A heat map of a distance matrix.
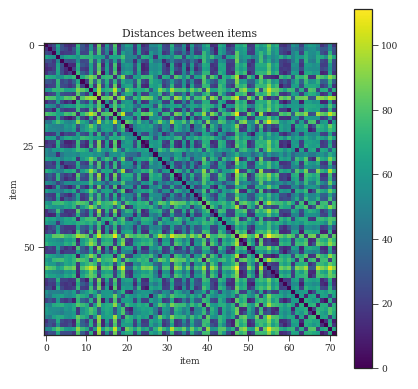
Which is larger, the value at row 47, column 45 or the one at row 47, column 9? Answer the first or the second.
the second
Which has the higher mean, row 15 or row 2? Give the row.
15
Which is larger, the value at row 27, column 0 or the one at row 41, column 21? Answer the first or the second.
the second
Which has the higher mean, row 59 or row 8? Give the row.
8
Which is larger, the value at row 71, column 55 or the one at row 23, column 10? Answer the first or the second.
the first
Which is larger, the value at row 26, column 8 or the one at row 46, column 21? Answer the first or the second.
the first
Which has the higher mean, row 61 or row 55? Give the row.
55
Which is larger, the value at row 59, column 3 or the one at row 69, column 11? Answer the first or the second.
the second
